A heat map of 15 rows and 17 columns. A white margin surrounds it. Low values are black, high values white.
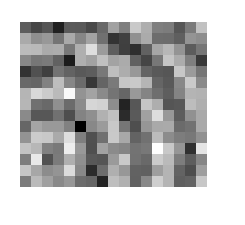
Rings spread out from the bottom left. The halves do not mirror each other. There is no overall slope. No single row or column stands out from its neighbours.
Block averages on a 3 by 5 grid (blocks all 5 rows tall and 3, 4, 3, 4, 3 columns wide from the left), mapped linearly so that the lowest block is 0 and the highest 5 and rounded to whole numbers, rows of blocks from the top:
0 0 1 1 1 | 2 2 2 2 3 | 5 2 3 3 1
